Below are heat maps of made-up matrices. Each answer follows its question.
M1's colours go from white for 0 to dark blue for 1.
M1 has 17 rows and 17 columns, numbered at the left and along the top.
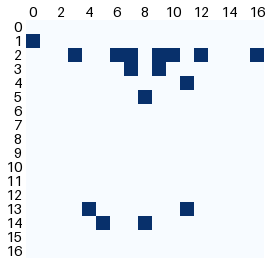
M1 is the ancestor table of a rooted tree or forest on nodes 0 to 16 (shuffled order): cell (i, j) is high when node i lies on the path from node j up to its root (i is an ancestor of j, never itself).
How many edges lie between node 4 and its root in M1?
1
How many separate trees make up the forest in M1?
5
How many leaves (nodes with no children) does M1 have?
10
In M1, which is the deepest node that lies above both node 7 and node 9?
3
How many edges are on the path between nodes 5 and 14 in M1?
1
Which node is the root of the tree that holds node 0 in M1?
1
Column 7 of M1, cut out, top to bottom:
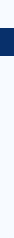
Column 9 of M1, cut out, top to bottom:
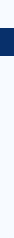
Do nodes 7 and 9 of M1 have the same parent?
yes
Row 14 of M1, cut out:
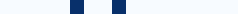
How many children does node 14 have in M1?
1
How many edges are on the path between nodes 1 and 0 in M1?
1
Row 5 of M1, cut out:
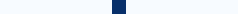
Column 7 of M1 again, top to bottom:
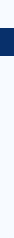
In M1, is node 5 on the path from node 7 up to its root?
no
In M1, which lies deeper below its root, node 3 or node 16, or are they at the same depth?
the same depth
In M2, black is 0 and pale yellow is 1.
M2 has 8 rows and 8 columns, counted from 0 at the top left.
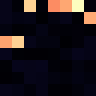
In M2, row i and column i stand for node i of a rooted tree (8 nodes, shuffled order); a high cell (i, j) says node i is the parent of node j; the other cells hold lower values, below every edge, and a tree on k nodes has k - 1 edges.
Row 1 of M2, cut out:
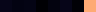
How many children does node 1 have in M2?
1
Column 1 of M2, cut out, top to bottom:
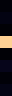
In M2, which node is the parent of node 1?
3
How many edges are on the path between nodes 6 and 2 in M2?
2
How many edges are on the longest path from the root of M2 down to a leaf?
2
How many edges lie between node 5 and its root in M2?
2
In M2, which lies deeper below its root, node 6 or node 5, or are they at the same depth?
the same depth
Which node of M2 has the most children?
0
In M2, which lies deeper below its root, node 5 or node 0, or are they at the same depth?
node 5
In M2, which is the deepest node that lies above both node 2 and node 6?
0
